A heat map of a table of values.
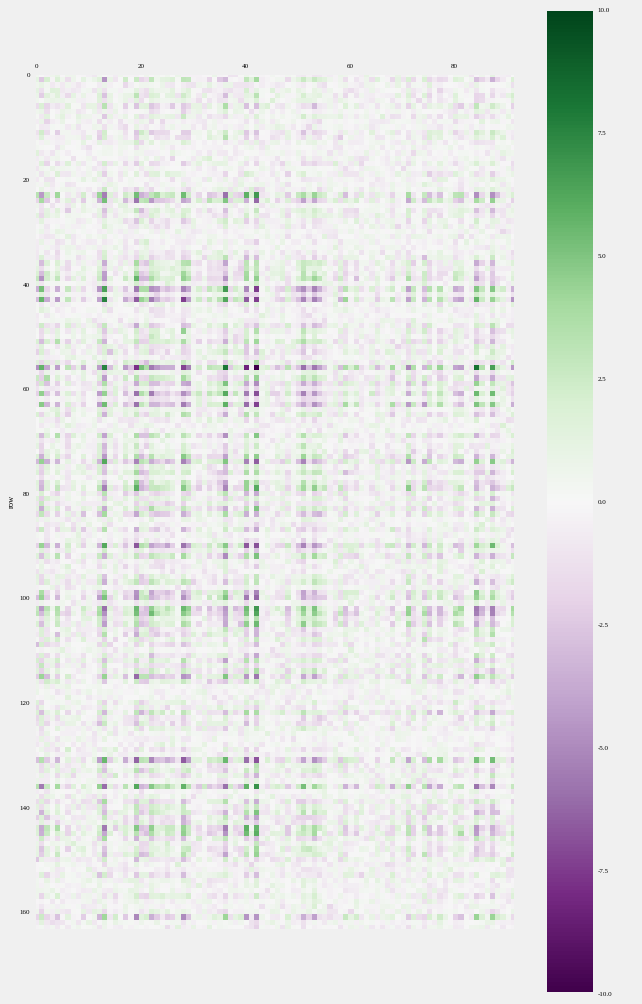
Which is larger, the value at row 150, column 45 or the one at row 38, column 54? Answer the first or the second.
the second
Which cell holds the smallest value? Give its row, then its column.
56, 42
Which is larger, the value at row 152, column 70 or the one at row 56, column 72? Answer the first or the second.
the second
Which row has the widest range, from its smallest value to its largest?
56
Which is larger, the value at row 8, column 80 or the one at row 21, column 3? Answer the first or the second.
the first
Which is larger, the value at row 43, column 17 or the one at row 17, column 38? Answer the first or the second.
the second
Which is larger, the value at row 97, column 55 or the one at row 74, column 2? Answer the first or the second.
the first
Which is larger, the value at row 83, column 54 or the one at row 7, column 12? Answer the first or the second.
the first
